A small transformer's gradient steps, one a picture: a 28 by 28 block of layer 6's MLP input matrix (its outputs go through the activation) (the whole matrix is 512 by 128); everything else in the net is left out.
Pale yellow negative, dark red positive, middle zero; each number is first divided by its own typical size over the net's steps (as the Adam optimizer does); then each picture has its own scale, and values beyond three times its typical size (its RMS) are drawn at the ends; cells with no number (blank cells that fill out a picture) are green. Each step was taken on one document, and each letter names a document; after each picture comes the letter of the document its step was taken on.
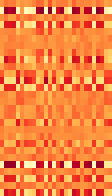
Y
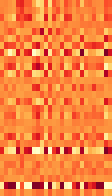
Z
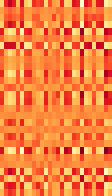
Z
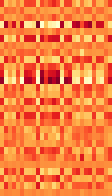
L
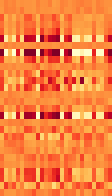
L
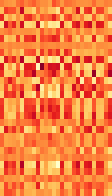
L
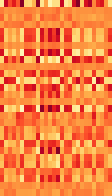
L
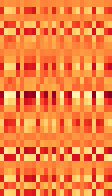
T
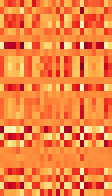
Z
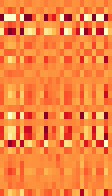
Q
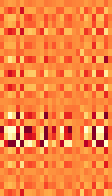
Q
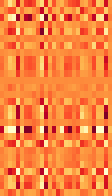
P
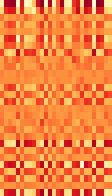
Y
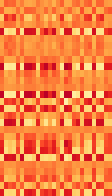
T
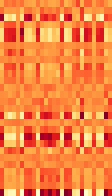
Q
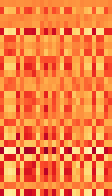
T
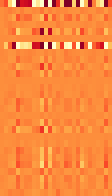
P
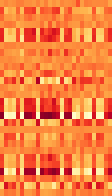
L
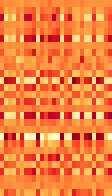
L
